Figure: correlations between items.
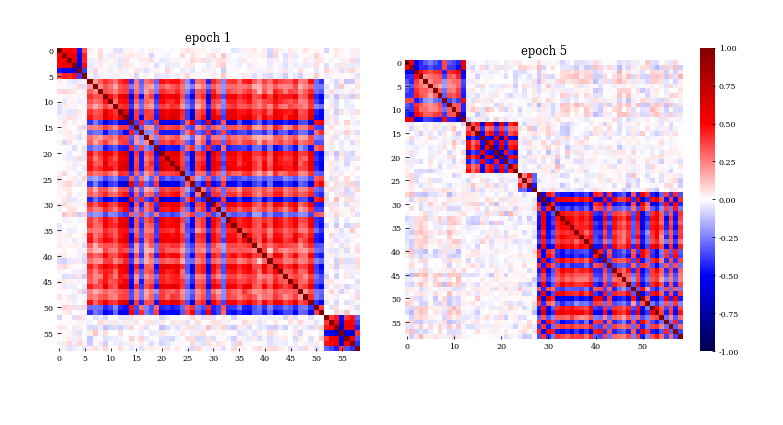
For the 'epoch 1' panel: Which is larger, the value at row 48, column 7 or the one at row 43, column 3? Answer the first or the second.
the first
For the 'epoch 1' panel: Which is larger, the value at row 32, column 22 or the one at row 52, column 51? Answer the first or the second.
the second
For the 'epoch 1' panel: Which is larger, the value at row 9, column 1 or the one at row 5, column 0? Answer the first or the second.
the second
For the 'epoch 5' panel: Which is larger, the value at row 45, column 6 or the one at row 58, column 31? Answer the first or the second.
the first
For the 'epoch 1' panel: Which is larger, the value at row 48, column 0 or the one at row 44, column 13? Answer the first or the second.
the second
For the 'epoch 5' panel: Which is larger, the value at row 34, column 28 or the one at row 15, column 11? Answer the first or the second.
the second
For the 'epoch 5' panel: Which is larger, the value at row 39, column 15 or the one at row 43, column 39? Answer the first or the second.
the first
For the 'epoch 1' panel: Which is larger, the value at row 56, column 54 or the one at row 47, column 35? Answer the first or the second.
the first
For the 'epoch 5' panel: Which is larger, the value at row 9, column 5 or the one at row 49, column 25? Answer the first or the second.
the first
